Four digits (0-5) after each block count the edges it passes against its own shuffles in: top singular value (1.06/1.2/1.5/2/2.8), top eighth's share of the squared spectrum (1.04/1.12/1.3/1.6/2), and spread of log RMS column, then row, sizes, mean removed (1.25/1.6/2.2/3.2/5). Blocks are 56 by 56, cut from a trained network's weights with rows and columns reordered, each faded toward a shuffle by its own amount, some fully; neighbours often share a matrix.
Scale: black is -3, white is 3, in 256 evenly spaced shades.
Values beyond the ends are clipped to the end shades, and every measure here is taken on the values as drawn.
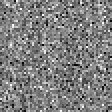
1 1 0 0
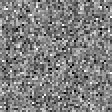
0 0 0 0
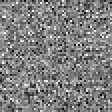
2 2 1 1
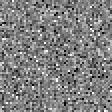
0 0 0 0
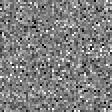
0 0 0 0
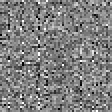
3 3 3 0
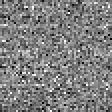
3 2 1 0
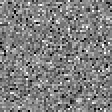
0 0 0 0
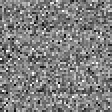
1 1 0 0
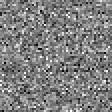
2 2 0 1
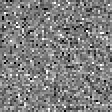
0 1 0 0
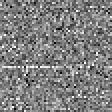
2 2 1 1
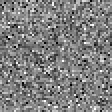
1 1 0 0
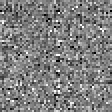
2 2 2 1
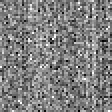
3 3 0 1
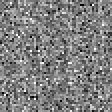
1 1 0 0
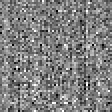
3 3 0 2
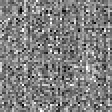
3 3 1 2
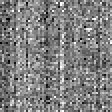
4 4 2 2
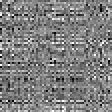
4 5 3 3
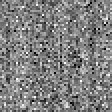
2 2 0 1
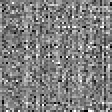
3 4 1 3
